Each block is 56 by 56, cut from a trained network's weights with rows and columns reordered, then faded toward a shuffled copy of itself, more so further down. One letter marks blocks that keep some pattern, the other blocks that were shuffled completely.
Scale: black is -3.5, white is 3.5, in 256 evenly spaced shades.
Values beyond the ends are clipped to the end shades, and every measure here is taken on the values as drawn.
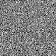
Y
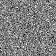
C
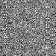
Y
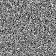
C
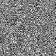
Y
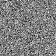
C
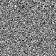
Y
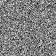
C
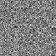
Y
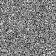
C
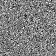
C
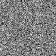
Y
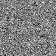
C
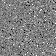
C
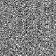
Y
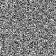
Y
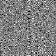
Y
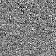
Y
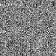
Y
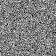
C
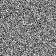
C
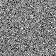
C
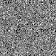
Y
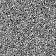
C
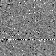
Y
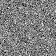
C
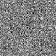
Y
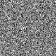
Y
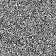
C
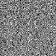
Y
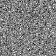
Y
